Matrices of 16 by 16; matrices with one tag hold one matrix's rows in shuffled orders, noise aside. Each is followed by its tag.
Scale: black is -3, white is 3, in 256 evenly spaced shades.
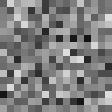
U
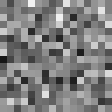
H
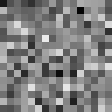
H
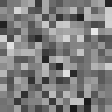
U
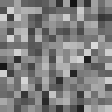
U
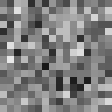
U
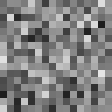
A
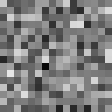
U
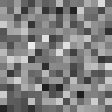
H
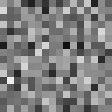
A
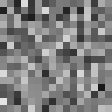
A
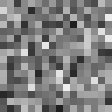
H
